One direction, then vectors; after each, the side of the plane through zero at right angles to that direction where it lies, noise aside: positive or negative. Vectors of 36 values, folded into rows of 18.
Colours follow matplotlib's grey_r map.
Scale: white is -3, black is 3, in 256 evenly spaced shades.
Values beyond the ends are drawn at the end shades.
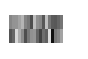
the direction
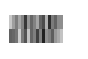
positive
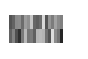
negative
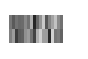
negative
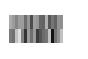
positive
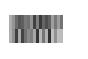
negative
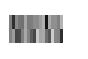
negative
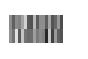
positive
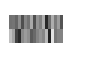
negative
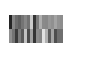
negative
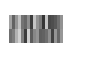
positive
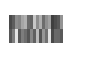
positive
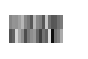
positive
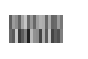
positive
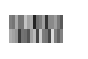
negative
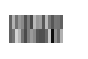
positive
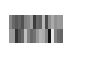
negative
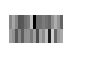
negative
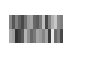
negative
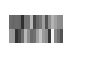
negative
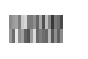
positive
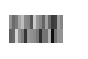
positive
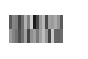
negative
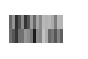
negative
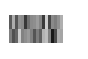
positive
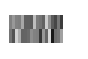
positive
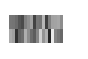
negative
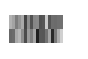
positive
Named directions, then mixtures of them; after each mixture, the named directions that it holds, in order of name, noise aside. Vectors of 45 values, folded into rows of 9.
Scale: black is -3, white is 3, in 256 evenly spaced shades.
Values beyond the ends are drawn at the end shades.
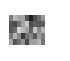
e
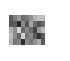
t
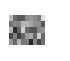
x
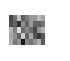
t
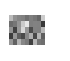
e, x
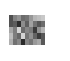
t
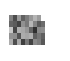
t, x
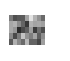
e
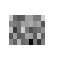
x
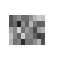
t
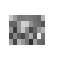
e, x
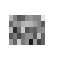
x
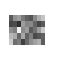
e, t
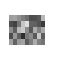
e, x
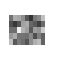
e, t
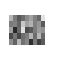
x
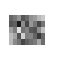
t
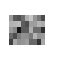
e, t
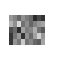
t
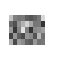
e, x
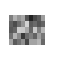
e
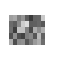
e, x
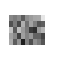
t, x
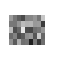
x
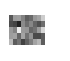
e, t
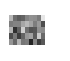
x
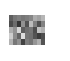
t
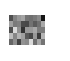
x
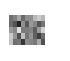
t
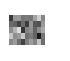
t, x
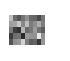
t, x
